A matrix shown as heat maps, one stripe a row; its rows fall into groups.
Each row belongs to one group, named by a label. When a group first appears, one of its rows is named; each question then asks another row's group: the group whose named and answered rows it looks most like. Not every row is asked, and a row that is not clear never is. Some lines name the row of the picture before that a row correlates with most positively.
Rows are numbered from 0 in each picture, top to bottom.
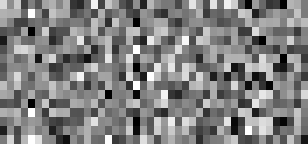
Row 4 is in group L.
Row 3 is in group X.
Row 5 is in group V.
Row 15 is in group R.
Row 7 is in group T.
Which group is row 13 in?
T
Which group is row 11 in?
X
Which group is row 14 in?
T
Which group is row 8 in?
L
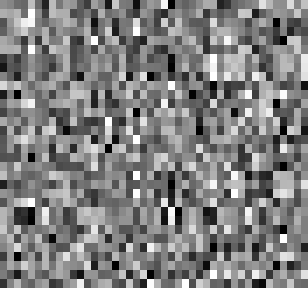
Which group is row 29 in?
V
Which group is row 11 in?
V
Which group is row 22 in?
V
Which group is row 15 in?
V
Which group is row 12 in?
T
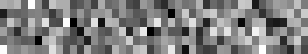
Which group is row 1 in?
L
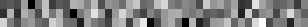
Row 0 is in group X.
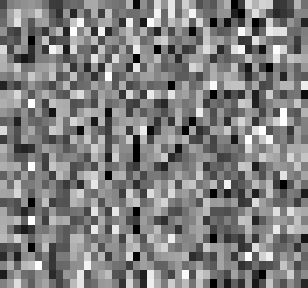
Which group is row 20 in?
T
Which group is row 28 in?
T
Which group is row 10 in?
L
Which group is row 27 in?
X
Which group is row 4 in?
X
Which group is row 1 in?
T
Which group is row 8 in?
R
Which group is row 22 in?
X
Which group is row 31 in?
L
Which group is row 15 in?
T
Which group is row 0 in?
T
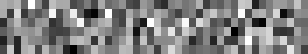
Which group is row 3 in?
T
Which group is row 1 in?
R
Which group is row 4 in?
T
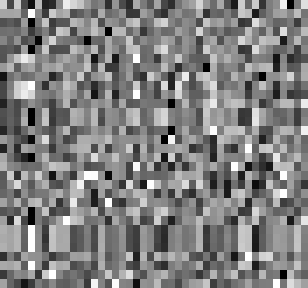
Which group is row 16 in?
T
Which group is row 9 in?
V
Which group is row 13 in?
X
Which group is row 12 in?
X
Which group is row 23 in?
X
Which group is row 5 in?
X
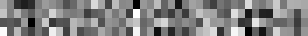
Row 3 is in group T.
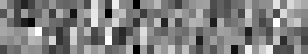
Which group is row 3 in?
R
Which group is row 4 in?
R
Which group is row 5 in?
T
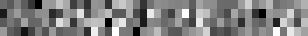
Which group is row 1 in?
L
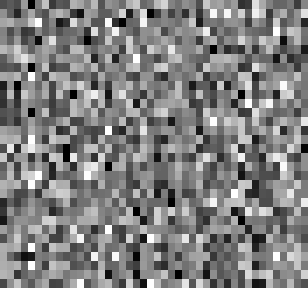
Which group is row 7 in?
X
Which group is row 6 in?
V
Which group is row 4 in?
R
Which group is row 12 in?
X
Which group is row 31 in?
L
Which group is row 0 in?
X
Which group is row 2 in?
R
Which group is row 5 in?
L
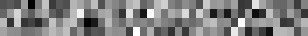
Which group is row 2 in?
R
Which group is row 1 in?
L
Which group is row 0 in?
X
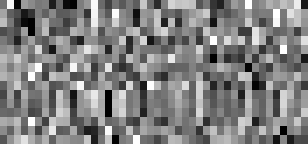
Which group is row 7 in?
R
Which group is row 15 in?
V
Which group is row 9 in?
L
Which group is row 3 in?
X
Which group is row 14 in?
R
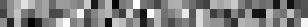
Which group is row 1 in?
L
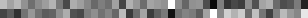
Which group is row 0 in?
L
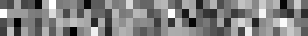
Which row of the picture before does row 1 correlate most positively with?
0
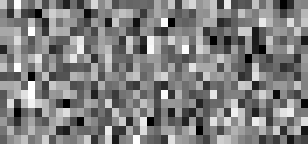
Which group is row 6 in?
R
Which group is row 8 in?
X
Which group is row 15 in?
V
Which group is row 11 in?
R
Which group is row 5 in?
L
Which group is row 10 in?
V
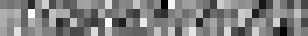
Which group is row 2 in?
R
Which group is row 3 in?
T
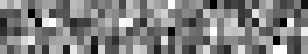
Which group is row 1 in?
X
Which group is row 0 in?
L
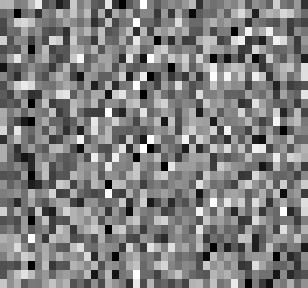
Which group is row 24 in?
X
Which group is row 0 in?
R
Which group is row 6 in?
L
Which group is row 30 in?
V
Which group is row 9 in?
V
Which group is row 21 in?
R
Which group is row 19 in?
X
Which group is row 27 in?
L
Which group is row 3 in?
T
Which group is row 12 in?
R
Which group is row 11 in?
X
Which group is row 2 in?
V
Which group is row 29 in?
X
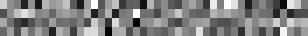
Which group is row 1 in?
V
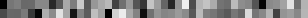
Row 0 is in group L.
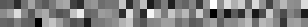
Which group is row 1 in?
L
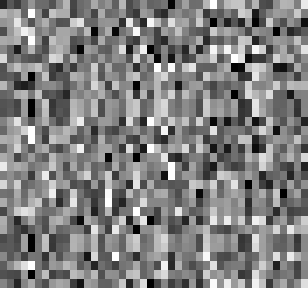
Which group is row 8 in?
X
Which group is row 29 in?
V
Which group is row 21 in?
R
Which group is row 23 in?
V
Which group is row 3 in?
V
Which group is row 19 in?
V
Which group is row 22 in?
R
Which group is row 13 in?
L
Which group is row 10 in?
T
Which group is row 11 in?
X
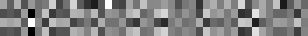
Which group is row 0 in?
R
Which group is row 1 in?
X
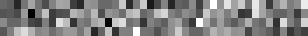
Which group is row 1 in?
X
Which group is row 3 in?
V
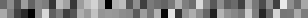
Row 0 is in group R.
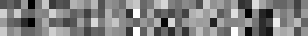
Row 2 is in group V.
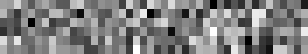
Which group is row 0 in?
L
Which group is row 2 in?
X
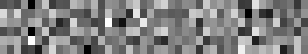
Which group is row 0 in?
X
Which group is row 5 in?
R
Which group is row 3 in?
X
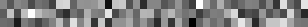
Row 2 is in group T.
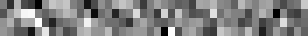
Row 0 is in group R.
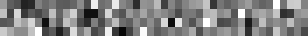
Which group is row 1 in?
R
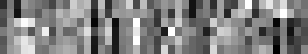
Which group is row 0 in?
T
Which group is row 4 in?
V
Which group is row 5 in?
V
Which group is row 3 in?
V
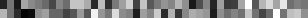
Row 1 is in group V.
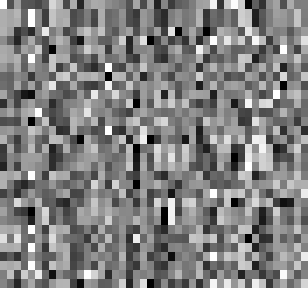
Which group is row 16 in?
T
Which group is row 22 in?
T
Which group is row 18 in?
T
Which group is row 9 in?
R
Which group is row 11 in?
T
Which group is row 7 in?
R
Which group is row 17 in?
T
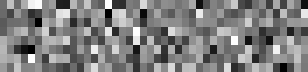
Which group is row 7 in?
T
